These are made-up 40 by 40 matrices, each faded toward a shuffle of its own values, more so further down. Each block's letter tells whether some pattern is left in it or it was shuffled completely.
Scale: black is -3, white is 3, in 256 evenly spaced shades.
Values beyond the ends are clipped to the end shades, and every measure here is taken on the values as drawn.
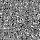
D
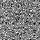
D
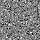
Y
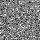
Y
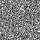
D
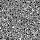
Y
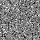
Y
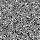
Y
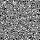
D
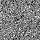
Y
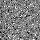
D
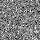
Y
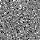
D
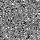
D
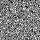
Y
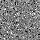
Y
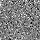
Y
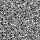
Y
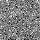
D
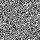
Y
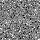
Y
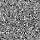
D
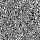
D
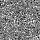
Y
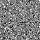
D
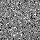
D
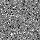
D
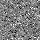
Y
